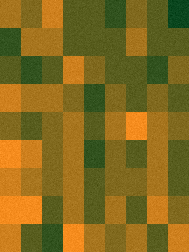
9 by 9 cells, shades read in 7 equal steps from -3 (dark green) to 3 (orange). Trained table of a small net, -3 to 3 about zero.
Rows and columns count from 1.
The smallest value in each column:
-2 -2 -2 -1 -2 -2 -1 -2 -3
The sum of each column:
10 4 0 7 -8 -2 1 0 -5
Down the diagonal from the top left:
1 1 -1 0 -1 0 0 2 2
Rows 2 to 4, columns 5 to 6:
-1 -1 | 0 -1 | -2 0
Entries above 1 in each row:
1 0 1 1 1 2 1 3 3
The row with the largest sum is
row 8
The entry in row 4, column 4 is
0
